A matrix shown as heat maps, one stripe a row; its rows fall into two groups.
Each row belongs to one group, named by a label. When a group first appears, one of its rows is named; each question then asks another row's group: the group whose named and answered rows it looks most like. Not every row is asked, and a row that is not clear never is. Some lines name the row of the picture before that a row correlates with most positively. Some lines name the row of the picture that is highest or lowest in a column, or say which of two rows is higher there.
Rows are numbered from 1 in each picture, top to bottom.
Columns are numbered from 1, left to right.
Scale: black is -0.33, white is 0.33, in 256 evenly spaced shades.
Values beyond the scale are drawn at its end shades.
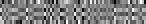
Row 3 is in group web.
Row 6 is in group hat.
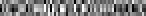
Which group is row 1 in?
web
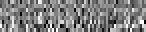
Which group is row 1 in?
hat
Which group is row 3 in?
web
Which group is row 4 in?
hat
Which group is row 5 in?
hat
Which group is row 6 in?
hat
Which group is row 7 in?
web
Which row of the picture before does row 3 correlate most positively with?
1
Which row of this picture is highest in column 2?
8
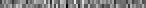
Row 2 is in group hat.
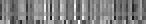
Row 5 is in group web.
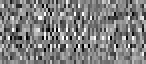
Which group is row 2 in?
hat
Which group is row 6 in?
web
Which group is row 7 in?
hat
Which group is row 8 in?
hat
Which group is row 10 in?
hat
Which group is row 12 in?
hat
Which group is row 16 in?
web
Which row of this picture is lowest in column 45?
12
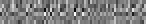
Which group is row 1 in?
hat
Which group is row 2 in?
hat
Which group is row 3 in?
web
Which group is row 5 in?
web
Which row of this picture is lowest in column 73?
4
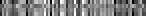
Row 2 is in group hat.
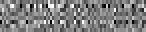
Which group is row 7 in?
hat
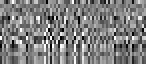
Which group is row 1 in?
hat
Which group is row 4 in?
web
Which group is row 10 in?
web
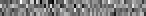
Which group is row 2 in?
web
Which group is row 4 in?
hat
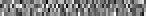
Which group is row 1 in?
hat
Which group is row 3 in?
hat
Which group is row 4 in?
hat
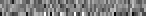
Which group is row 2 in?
web
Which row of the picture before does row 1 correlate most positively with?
2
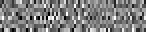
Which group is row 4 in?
hat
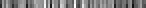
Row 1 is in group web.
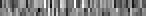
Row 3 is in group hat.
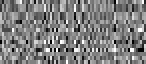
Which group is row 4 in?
web
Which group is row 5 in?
web
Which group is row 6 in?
hat
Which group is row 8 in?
hat
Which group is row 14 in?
hat
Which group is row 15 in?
web
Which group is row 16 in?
hat
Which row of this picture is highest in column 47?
13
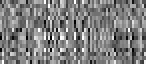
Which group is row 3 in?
hat
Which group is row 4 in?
hat
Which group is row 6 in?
web
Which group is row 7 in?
web
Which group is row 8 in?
hat
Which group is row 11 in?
hat
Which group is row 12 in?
hat
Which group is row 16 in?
hat
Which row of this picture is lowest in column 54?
2
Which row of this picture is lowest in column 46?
16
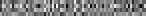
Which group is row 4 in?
web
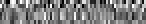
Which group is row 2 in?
web
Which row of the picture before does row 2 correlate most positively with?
4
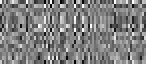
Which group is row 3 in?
web
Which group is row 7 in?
hat
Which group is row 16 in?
web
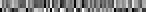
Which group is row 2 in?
web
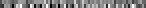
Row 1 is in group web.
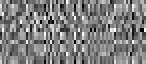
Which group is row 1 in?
hat
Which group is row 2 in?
web
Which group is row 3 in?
web
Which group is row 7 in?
hat
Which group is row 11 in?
web
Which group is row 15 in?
web
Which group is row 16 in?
web
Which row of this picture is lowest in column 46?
8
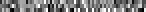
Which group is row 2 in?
hat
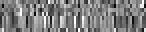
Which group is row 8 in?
hat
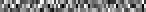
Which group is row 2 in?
hat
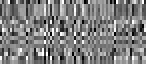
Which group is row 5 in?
hat
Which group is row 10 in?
web
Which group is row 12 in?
web
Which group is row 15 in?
web
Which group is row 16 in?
web
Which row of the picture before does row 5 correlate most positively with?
3
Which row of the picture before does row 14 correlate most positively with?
1
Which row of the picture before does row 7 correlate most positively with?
3
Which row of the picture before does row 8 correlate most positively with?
2
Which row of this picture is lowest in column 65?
1
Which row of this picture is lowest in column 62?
8
